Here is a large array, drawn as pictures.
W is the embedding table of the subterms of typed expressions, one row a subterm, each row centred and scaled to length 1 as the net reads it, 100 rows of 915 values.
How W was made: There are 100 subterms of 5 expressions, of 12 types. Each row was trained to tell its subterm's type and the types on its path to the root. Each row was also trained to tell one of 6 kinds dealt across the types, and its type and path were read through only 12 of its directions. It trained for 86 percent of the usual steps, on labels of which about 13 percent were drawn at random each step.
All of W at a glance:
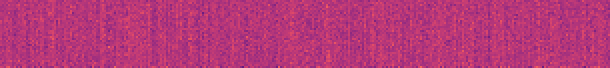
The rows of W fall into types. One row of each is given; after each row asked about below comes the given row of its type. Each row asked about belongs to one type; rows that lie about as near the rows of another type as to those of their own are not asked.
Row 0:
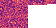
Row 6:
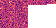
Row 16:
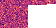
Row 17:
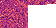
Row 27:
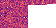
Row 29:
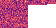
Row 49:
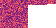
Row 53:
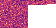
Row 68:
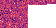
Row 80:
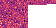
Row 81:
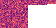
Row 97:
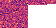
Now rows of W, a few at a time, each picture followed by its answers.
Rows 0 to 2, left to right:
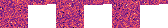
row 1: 53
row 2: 0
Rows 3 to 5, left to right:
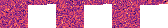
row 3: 17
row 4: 80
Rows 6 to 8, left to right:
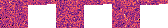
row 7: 16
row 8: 16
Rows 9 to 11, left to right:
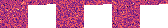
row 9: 17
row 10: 29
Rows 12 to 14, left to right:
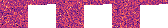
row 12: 80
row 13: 17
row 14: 16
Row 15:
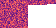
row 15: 81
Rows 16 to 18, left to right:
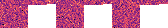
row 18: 0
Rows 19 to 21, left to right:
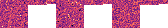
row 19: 16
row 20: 16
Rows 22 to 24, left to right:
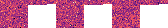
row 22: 27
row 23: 53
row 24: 80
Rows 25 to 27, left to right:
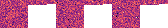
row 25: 27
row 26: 16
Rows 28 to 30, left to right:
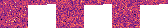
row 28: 29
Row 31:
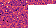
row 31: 97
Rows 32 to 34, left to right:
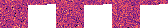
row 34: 49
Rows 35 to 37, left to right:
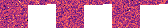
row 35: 16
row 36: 27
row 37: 49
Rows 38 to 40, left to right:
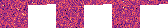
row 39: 29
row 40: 29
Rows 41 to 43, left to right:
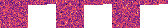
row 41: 80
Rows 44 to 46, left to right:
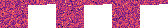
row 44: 6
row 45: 68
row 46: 81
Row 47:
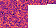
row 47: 0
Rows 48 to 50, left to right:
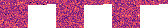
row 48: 0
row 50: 68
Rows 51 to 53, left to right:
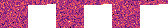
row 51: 27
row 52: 49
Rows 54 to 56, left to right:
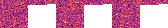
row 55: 81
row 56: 68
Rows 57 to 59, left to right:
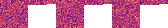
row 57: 49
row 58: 49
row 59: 0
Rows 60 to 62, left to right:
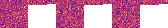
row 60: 68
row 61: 6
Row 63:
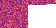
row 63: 80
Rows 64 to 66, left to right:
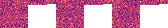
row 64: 0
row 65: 97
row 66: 53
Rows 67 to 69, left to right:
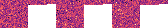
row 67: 49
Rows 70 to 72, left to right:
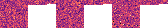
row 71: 0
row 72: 68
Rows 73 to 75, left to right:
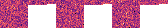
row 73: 49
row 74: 80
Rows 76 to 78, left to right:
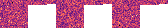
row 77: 17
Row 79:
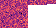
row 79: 81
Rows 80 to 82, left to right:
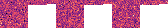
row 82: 29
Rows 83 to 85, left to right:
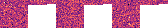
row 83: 80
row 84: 81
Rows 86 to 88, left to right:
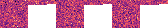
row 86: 6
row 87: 17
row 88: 80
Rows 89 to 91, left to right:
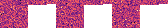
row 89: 6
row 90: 81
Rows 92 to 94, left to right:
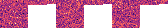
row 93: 27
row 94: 49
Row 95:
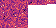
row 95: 0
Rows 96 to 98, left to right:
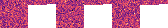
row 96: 17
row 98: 81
